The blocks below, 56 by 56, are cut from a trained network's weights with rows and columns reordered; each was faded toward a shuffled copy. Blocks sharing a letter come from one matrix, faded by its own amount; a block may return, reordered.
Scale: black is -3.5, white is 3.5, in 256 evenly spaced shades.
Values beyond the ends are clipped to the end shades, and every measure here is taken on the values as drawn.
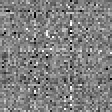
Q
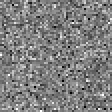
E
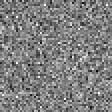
E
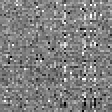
Q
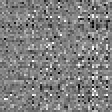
Q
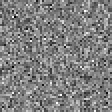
E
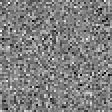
E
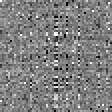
Q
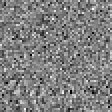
E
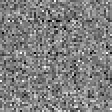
E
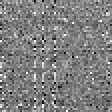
Q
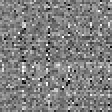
Q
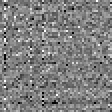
Q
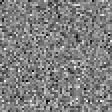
E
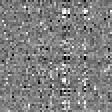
Q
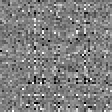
Q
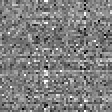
Q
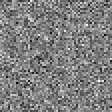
E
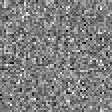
E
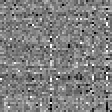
Q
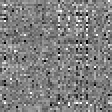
Q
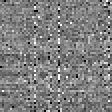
Q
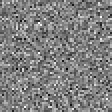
E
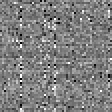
Q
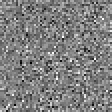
E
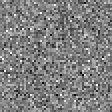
E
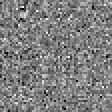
E
